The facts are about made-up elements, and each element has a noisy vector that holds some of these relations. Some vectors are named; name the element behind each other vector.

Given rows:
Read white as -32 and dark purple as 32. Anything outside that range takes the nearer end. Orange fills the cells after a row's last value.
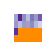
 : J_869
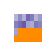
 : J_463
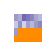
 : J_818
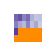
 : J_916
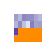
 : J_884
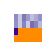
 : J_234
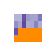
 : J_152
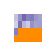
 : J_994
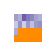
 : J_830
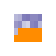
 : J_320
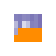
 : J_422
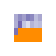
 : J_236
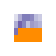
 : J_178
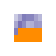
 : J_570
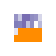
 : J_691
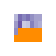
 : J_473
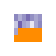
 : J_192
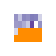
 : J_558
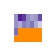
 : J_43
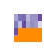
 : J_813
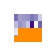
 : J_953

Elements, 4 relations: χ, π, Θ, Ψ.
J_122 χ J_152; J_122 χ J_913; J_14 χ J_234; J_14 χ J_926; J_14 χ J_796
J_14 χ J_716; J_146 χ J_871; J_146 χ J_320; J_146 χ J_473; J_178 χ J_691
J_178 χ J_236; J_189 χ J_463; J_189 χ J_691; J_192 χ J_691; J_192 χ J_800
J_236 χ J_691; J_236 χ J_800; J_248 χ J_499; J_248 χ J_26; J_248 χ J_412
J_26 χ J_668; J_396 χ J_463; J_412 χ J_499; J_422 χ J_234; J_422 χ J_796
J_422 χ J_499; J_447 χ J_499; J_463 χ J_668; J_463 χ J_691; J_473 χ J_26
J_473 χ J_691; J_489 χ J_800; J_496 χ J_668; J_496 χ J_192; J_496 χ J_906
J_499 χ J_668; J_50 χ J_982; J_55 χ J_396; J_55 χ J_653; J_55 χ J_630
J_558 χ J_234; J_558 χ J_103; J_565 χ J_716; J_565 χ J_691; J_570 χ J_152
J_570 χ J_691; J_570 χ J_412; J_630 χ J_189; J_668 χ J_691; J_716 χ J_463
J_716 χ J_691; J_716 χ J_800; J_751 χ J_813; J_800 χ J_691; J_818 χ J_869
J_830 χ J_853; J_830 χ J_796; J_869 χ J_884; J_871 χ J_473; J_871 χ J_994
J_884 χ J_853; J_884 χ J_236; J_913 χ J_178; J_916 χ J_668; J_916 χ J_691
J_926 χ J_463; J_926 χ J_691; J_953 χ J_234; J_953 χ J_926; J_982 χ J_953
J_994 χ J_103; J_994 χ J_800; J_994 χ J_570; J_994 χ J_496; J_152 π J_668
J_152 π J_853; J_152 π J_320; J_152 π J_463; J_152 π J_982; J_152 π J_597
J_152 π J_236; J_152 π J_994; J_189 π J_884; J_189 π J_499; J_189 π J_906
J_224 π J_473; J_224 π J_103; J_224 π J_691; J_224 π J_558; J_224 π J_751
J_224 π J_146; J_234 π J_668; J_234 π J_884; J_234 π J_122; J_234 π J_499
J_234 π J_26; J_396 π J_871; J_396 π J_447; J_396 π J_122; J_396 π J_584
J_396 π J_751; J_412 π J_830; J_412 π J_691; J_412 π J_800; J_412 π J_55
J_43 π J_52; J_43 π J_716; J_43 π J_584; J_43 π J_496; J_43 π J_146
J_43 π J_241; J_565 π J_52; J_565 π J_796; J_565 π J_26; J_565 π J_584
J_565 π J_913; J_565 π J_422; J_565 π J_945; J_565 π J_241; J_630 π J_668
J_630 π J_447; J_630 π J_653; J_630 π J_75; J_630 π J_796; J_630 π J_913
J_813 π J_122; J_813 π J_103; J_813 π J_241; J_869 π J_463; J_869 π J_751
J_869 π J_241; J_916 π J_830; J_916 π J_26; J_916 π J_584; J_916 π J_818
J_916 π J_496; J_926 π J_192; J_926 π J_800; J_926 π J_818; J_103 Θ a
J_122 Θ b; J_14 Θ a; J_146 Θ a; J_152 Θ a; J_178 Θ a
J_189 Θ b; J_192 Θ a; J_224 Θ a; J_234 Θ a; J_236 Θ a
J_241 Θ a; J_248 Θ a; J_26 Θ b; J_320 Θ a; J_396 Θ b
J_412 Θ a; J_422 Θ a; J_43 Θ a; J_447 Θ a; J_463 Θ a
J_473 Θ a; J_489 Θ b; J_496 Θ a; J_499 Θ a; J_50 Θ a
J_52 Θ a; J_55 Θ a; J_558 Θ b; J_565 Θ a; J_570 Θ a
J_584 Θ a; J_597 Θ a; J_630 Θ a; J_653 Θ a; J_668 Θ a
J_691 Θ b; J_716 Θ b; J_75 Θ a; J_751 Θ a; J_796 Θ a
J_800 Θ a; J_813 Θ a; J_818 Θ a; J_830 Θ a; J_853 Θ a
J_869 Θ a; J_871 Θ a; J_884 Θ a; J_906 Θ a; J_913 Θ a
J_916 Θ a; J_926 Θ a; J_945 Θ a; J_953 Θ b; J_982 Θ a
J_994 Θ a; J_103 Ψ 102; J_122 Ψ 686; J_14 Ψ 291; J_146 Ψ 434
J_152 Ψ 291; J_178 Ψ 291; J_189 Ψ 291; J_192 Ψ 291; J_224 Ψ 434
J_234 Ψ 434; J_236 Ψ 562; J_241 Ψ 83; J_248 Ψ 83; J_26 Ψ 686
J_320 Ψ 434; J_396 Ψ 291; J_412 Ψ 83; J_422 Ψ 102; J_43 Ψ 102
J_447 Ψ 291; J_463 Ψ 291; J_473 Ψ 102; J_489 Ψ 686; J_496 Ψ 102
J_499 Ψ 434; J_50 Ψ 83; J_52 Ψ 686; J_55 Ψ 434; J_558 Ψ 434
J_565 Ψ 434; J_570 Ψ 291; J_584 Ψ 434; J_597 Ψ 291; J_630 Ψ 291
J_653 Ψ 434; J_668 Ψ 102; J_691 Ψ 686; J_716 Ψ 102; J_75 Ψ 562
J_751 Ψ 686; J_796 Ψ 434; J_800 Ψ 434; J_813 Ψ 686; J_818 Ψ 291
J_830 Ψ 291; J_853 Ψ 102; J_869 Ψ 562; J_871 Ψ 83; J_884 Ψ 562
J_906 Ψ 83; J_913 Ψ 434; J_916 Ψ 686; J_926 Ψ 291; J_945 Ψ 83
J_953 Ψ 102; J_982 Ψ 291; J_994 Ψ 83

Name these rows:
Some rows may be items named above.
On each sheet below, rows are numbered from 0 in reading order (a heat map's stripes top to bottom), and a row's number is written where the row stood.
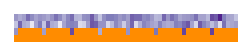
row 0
J_192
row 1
J_192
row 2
J_499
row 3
J_584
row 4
J_496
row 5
J_447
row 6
J_668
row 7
J_412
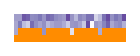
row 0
J_853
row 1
J_224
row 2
J_558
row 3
J_241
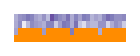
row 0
J_55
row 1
J_906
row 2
J_236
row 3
J_584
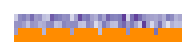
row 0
J_751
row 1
J_597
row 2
J_52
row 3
J_945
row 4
J_103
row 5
J_236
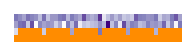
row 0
J_716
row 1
J_489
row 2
J_800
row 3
J_189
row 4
J_597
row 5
J_122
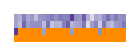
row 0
J_630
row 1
J_248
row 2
J_926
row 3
J_871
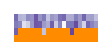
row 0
J_499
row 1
J_122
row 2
J_668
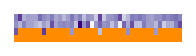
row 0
J_565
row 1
J_630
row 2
J_396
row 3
J_26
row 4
J_473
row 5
J_248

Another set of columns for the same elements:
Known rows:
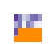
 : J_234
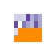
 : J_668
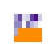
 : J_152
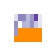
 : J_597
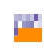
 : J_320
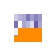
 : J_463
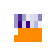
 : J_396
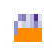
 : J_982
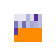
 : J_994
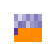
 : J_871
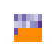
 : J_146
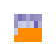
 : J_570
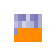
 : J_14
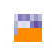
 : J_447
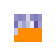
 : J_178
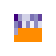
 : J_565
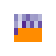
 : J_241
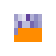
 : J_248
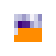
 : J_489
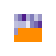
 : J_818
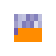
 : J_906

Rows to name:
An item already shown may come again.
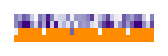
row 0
J_691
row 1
J_396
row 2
J_853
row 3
J_716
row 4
J_691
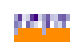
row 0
J_152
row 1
J_630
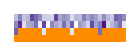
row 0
J_869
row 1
J_668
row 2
J_463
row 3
J_869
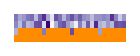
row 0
J_473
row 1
J_412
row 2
J_584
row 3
J_496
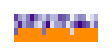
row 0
J_813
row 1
J_869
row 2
J_122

